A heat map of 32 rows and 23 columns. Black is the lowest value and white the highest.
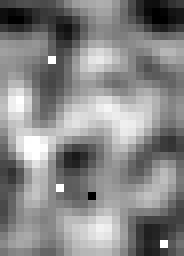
Histogram: bell-shaped. Stripes: none. Lone odd cells: 4, 3 higher and 1 lower than their neighbours. Ninth with the highest average: middle left. Grain: blotchy.
